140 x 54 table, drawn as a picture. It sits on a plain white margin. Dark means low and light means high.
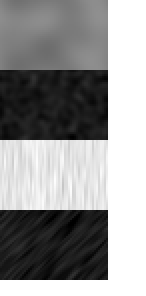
The table splits into 4 rows of 1 panel. Panel 1,1: middling, smooth, faint in contrast. Panel 2,1: very low, blotchy, faint in contrast. Panel 3,1: very high, streaked downward, faint in contrast. Panel 4,1: very low, slanting up to the right, faint in contrast.
